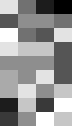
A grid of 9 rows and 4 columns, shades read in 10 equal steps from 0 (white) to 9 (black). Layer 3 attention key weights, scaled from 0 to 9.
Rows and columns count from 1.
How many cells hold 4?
8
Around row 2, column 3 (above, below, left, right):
8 6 4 5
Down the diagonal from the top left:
1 4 6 6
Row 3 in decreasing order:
6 5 1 0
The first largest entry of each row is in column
4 1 3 4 4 4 3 1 1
